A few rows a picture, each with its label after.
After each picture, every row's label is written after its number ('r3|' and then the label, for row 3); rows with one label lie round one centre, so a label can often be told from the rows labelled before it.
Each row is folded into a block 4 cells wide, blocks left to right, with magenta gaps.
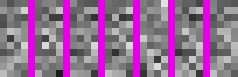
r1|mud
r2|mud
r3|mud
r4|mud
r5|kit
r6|mud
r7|mud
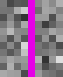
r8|mud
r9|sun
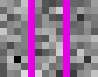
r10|kit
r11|mud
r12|kit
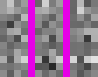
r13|sun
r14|sun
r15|sun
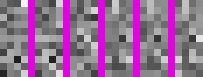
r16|kit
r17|kit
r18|mud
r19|sun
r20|sun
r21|sun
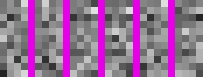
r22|kit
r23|sun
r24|mud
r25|mud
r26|kit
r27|mud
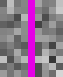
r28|sun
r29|kit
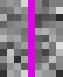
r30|kit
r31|mud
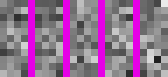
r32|mud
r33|mud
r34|sun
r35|mud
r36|kit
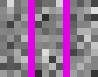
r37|sun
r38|kit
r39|mud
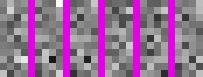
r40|sun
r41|kit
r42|kit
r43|mud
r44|mud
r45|kit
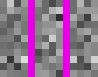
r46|sun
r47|mud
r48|sun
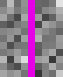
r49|sun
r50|kit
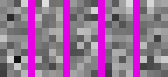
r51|kit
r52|sun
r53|mud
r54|kit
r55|sun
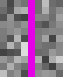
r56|mud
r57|sun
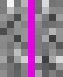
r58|sun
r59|sun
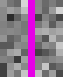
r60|kit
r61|mud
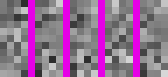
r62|mud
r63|kit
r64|kit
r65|sun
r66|kit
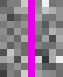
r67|kit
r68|sun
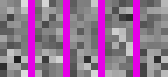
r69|kit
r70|sun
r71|kit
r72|mud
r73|kit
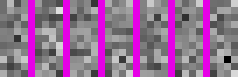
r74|sun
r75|mud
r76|mud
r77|kit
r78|sun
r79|kit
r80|kit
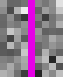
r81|mud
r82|kit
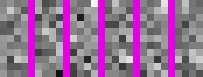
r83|sun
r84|mud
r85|kit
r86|sun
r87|kit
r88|sun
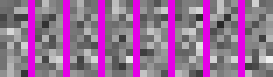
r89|mud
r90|sun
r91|sun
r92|sun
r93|mud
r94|mud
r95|sun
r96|sun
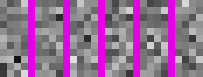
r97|kit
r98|mud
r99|sun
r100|mud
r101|mud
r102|sun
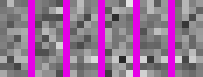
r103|sun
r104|mud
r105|sun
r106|kit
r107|sun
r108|sun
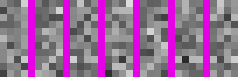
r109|kit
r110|mud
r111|sun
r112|kit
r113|mud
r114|sun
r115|sun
